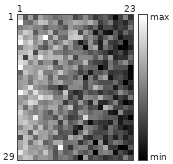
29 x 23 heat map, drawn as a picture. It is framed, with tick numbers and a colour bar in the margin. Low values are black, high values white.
Histogram: bell-shaped. Odd rows or columns: none. Stripes: none. Slope: up to the left.
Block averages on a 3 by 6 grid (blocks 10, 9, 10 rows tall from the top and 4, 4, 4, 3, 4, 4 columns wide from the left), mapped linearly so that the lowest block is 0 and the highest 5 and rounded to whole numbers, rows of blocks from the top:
543310 / 543220 / 542210
